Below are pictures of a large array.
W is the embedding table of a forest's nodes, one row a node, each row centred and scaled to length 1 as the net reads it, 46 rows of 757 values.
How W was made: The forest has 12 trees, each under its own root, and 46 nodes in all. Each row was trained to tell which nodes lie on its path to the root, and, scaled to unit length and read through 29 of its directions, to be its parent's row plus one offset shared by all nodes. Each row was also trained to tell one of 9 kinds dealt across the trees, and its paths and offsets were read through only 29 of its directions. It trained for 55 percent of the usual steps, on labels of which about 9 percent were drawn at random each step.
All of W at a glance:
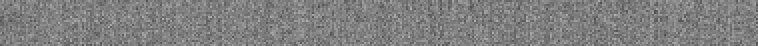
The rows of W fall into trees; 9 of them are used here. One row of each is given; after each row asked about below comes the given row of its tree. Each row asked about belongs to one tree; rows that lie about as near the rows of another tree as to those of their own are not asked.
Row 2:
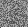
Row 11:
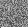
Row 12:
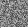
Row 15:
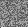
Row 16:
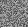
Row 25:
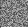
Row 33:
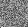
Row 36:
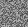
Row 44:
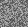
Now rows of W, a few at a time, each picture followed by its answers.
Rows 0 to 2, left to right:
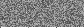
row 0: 25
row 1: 11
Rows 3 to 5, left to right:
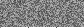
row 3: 11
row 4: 33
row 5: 2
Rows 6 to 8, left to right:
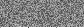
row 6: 25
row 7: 33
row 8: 36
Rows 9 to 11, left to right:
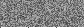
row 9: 25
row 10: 2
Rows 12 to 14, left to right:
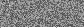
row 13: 36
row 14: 11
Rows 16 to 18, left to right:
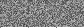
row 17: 44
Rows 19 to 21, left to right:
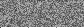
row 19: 2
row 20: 12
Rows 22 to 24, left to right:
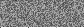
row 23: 44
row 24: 15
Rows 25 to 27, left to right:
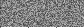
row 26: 44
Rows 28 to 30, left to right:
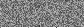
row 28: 12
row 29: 15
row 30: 2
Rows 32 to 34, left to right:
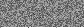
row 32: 36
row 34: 36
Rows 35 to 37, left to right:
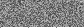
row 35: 16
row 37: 33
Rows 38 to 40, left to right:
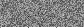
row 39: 25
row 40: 16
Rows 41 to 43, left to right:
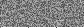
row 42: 2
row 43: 12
